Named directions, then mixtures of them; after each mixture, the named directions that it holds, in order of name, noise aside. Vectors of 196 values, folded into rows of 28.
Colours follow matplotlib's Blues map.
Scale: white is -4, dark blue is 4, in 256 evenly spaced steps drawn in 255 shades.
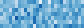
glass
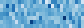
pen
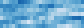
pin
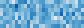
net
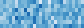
glass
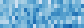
glass, pin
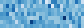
pen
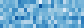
glass, pin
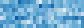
glass, pin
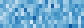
glass, pen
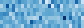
pen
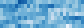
net, pin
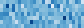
pen
